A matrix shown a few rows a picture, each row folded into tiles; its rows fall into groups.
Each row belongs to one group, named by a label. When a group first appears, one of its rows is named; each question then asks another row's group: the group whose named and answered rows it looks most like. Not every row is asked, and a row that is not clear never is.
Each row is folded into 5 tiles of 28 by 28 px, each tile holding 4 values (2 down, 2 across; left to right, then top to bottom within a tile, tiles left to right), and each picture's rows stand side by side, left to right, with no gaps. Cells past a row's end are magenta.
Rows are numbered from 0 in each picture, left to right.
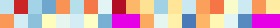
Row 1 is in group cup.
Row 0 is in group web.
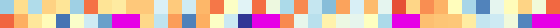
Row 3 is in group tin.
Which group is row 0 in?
web
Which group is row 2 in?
web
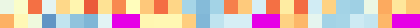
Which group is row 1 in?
tin
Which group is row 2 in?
tin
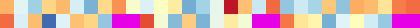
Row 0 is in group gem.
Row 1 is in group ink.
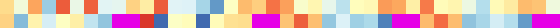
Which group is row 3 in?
tin
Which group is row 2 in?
tin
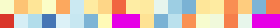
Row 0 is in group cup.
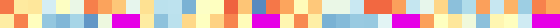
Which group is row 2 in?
tin
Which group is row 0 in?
tin
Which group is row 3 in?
web
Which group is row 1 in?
ink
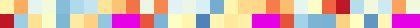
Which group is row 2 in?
cup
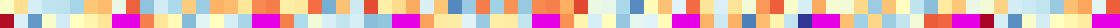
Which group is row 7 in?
ink
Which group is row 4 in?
tin
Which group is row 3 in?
web
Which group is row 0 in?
ink
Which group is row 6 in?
gem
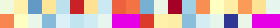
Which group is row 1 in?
cup
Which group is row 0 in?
web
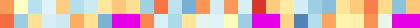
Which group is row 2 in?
ink
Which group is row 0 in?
gem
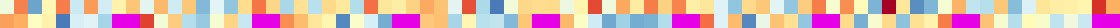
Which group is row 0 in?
web
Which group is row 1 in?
gem
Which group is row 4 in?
cup
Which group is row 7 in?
web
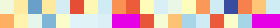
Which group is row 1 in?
gem
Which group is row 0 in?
web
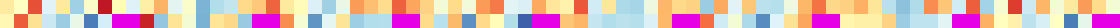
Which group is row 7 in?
cup
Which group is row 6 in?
tin
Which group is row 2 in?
web
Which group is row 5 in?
gem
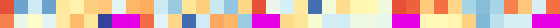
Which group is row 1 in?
gem
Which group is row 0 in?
ink
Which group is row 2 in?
web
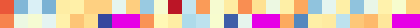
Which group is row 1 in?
cup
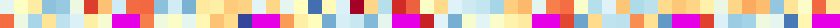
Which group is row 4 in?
gem
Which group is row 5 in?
cup
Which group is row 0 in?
ink
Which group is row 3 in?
ink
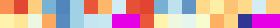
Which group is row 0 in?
tin
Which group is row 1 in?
ink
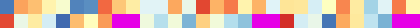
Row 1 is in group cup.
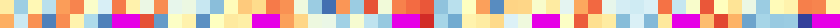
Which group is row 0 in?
cup
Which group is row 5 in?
tin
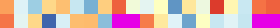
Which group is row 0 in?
gem
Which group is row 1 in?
web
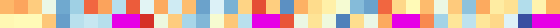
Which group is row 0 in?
tin
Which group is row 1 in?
gem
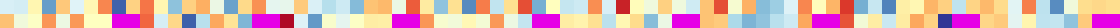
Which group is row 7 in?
tin
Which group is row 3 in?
ink
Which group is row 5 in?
tin
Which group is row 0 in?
ink
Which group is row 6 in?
ink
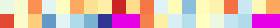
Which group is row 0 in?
cup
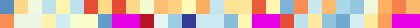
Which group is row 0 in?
web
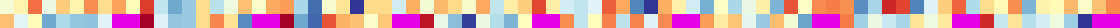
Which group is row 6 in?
gem
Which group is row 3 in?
cup
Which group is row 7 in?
cup
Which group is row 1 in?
ink
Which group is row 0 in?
cup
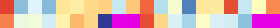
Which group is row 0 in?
ink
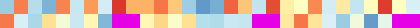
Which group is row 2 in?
tin
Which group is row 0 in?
web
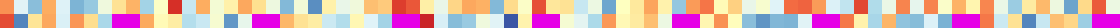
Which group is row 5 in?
tin
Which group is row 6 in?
web
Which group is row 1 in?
cup
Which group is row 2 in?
web
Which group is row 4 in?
ink
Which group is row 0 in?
gem
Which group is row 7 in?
gem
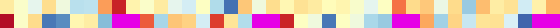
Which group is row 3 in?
cup
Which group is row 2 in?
cup
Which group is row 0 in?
gem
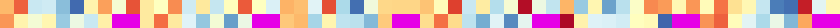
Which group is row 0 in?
tin
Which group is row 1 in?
tin
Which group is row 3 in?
tin
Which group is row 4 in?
ink
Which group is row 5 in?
tin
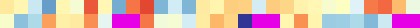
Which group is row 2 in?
tin
